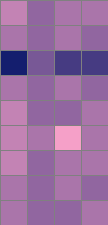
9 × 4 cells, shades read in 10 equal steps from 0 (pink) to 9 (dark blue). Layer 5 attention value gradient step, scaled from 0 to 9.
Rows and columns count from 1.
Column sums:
29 36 30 34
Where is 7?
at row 3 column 3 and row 3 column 4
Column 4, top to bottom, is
3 4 7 4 3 3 3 4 3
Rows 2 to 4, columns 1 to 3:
3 4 3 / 9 5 7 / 3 4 3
